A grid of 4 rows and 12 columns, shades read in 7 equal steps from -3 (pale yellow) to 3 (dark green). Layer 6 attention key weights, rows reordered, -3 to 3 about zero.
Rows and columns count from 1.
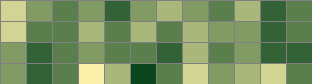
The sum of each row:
3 2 11 -1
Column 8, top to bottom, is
0 -1 -1 -2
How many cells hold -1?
8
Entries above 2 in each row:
0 0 0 1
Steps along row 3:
up down down up same up down up down up same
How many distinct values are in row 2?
5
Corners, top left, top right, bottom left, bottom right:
-2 1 0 1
